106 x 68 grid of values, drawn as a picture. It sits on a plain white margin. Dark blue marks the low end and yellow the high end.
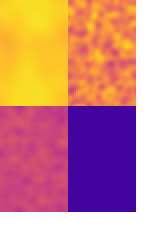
The table splits into 2 rows of 2 panels. Panel 1,1: very high, smooth, faint in contrast. Panel 1,2: high, blotchy. Panel 2,1: middling, blotchy, faint in contrast. Panel 2,2: very low, flat.
